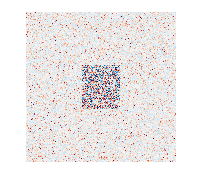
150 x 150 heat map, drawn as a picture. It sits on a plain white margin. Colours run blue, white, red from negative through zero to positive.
Odd rows or columns: none. Odd patch: rougher, in the centre. Mirror symmetry: none. Stripes: none. Average level on the scale: 50%. Slope: none.
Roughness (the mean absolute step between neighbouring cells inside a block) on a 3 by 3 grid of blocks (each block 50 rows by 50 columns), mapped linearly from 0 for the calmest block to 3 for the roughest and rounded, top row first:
0 0 0 / 0 3 0 / 0 0 0
